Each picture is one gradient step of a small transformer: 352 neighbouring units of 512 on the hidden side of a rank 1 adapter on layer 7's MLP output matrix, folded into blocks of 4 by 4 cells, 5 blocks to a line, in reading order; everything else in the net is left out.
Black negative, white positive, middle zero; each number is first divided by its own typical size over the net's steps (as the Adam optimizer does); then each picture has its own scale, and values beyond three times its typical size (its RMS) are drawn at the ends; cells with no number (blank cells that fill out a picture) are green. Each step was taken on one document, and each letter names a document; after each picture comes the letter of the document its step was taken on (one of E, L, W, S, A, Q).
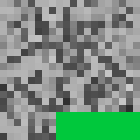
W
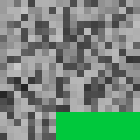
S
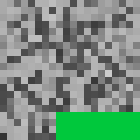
W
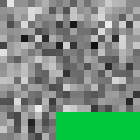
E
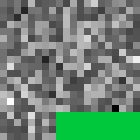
S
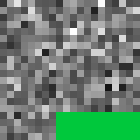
E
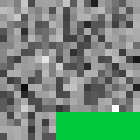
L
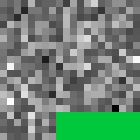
S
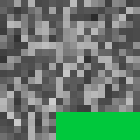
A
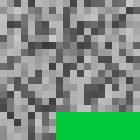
E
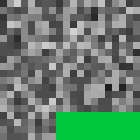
E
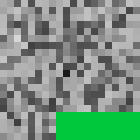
A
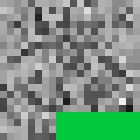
W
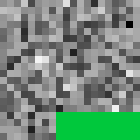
L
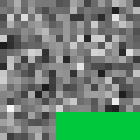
E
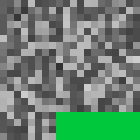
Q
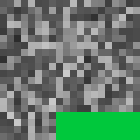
A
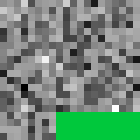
L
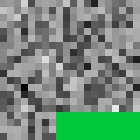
L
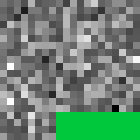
S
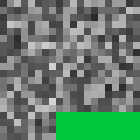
E
